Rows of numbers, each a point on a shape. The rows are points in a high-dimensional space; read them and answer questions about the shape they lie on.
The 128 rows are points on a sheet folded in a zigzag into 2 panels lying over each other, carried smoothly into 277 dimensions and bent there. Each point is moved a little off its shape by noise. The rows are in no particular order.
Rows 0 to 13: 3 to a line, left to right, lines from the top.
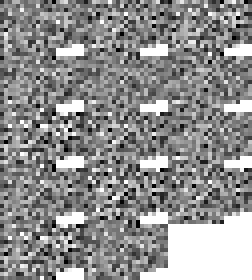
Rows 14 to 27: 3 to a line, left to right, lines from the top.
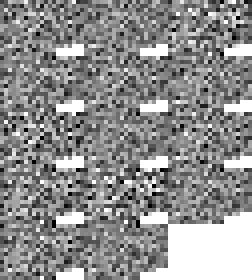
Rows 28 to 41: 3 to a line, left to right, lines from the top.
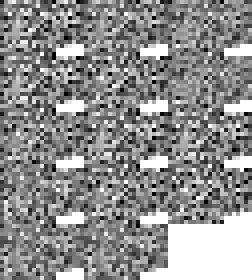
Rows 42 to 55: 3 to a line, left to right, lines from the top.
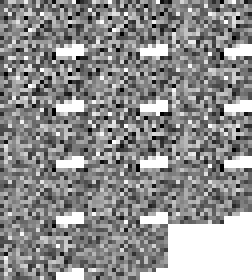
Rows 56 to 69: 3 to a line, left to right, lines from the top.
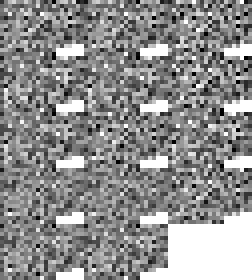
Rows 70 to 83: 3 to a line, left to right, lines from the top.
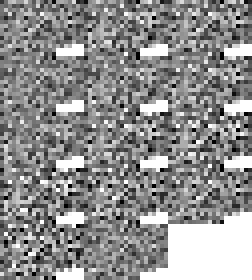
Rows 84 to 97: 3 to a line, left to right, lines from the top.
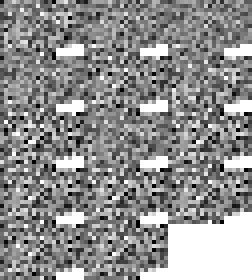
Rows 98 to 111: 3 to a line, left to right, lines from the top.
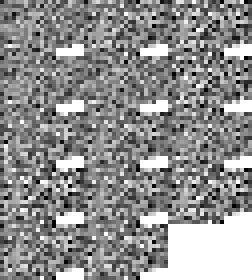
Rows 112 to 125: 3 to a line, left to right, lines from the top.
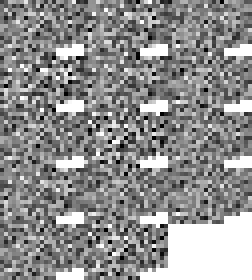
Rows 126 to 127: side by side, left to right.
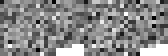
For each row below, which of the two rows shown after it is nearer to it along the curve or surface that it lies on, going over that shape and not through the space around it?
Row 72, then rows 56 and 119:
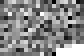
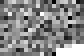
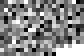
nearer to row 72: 56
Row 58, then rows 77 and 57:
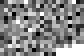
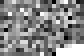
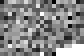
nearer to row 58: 57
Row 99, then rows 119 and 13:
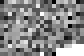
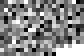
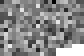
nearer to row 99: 119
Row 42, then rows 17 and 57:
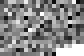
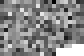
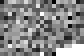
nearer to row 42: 17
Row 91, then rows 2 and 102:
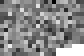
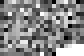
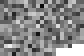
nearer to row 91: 102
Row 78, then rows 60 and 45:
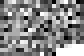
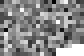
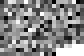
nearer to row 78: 45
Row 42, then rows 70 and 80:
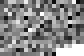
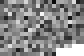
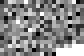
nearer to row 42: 70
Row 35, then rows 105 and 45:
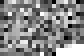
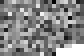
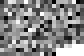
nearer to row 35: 45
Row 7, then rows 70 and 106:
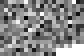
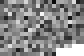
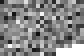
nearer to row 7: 70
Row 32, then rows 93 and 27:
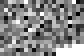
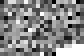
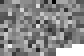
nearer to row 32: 93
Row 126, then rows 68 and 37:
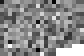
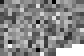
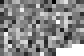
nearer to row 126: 68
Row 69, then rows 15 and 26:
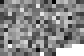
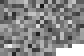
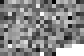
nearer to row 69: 26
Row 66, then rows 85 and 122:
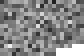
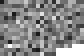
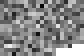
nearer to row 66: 122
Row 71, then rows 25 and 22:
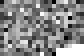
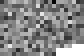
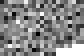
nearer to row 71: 22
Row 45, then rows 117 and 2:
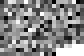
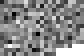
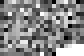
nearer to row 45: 2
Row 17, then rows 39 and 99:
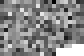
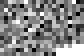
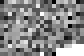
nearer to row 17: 39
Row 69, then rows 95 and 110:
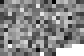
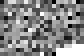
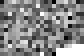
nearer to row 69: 110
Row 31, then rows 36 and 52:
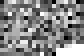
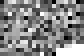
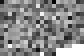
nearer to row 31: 36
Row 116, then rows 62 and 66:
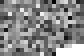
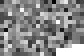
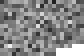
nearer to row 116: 62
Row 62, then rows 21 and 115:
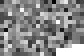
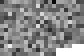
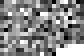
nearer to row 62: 21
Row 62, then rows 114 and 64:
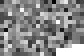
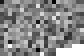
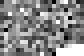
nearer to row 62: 64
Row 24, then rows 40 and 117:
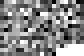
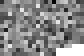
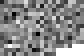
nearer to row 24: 40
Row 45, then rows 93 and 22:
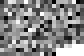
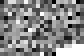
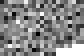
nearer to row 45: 93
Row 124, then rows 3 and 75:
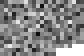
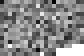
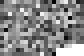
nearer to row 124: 75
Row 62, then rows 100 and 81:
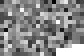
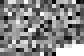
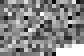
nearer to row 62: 81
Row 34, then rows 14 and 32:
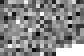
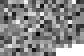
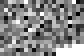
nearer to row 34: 32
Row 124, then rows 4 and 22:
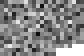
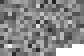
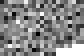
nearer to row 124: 4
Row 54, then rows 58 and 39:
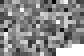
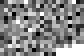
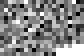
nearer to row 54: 39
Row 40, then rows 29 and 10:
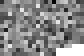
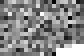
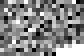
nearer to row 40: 29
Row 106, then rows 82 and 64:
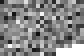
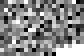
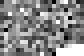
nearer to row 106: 82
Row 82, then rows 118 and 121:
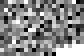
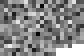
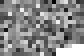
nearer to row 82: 118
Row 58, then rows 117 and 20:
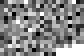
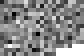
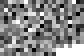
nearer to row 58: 117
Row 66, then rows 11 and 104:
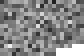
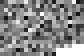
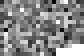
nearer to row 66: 11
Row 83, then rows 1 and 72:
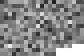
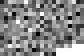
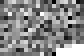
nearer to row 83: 72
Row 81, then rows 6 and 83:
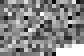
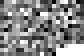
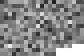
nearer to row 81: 83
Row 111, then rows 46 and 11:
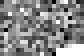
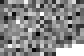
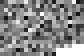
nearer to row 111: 11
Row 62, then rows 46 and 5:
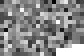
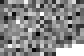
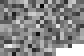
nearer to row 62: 5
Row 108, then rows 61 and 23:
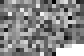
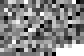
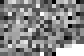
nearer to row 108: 61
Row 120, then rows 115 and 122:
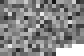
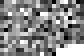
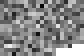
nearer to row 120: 122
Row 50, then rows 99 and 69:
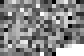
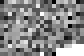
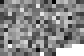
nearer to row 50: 99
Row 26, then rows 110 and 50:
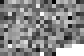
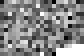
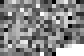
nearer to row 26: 110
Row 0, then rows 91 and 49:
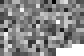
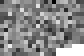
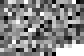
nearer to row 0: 91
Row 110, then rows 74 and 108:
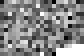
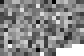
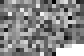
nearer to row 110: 74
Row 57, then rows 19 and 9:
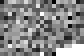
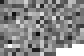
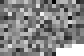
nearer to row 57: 19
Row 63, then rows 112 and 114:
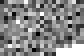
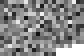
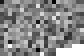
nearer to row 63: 114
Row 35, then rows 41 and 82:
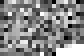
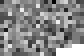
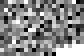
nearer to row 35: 82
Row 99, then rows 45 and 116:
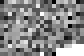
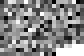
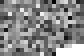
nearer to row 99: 45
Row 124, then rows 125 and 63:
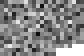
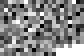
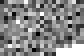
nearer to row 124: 125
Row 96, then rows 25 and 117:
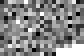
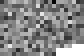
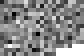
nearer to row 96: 117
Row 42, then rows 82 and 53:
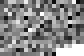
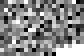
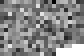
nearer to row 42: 82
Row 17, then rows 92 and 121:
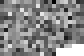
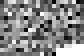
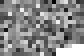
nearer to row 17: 121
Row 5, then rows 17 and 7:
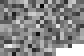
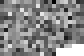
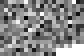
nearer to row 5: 7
